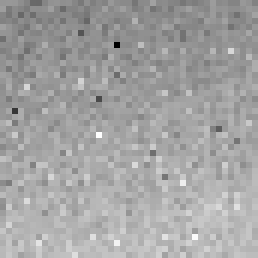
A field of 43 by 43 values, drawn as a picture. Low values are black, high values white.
There are no regular stripes. The texture is fine-grained noise. No row or column stands out. The field climbs toward the bottom. The distribution is heavy-tailed on both sides.
